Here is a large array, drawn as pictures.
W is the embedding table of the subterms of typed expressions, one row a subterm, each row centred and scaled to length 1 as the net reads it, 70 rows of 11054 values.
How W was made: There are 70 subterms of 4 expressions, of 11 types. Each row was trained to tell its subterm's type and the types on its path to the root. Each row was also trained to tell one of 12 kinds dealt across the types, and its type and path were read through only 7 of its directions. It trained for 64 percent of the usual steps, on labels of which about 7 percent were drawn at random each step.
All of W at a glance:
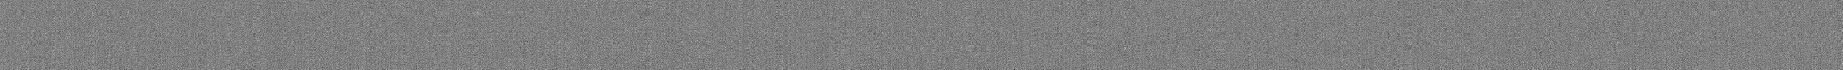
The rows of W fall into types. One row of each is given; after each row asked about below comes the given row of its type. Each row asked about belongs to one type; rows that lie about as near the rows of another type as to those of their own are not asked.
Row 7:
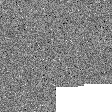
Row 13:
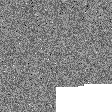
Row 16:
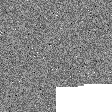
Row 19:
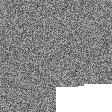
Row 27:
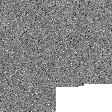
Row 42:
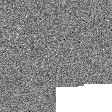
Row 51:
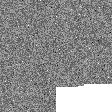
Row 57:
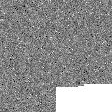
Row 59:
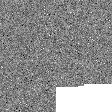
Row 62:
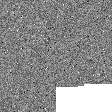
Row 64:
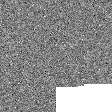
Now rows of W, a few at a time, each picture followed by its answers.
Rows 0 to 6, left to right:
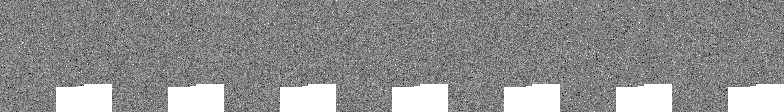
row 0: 42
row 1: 27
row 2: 57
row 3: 62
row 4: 27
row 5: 7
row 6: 62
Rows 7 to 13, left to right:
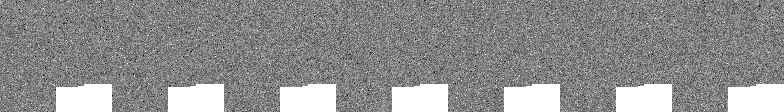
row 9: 16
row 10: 19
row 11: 59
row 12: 59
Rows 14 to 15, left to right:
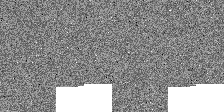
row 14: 27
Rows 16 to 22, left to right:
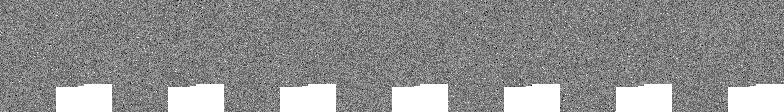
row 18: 62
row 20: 64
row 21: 57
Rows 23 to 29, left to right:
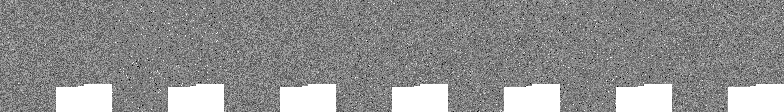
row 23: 64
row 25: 16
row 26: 62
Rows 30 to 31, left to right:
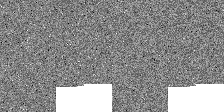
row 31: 62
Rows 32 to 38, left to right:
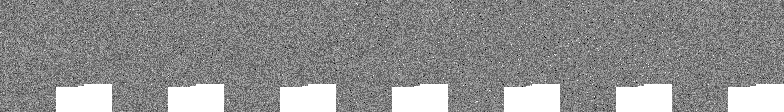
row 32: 16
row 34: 57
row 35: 13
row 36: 19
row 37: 16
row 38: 7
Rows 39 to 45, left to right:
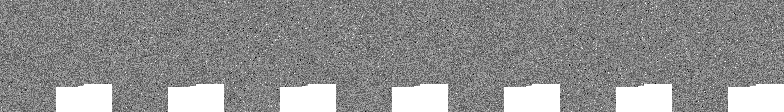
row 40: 62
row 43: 13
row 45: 16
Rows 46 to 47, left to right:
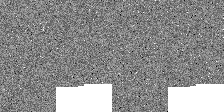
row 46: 7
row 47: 42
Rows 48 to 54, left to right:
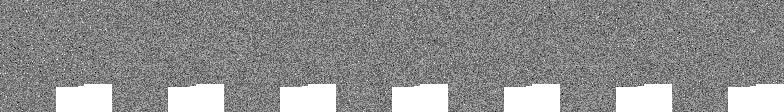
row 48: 59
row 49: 42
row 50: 42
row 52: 57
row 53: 42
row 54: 7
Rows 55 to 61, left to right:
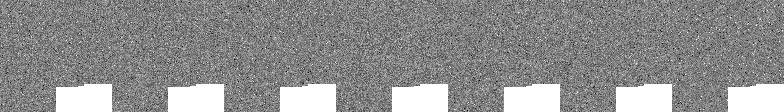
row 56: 42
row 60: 57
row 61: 13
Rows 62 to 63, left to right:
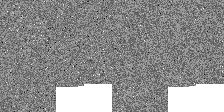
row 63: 51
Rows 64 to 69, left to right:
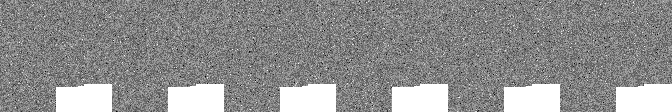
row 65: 59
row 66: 19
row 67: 59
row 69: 57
